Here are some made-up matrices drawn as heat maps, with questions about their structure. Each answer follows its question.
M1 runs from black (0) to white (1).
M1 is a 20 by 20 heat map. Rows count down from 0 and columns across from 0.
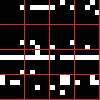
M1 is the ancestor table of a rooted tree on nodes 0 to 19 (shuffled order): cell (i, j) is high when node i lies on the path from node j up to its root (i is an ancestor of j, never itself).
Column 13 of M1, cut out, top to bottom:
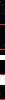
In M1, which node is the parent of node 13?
15
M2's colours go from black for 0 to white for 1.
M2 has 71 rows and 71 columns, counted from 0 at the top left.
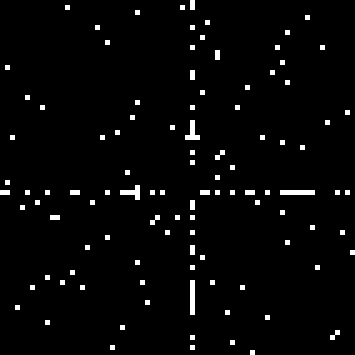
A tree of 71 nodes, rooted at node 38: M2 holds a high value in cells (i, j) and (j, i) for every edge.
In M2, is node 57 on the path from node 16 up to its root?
yes
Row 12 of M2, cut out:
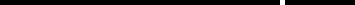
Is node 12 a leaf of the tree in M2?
yes
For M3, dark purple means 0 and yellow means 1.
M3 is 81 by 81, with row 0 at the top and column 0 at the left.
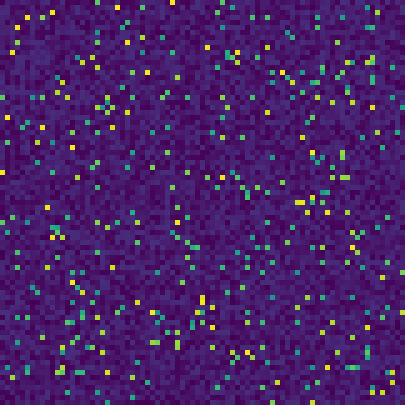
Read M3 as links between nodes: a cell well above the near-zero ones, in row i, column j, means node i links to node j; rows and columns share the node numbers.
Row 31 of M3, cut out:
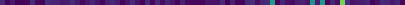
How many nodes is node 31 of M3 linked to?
4
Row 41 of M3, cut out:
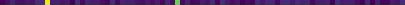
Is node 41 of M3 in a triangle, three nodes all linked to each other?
no
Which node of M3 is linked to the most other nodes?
node 19
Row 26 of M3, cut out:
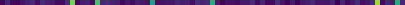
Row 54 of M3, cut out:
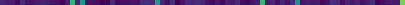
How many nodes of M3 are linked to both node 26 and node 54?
1
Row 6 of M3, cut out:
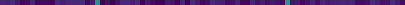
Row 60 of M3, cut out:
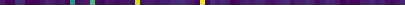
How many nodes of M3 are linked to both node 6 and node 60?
0
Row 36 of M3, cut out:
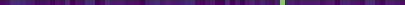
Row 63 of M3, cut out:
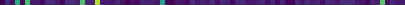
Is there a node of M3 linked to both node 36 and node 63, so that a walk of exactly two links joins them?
no
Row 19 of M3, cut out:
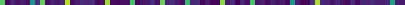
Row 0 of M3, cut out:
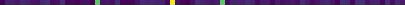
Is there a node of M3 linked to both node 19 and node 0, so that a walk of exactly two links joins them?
yes
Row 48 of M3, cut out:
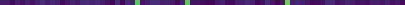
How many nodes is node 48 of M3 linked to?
3
